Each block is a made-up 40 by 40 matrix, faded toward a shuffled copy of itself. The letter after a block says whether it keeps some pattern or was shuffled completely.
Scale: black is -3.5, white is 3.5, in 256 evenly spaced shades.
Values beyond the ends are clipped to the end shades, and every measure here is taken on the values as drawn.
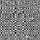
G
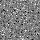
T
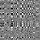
G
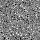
T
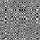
G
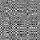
G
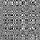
G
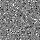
T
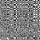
G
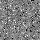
T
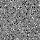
T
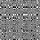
G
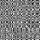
G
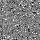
T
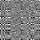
G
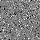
T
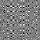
G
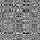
G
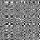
G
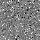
T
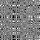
G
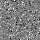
T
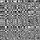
G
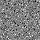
T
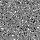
T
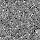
T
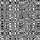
G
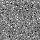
T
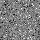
T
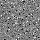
T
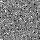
T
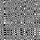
G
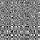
G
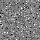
T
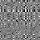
G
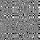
G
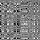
G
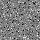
T
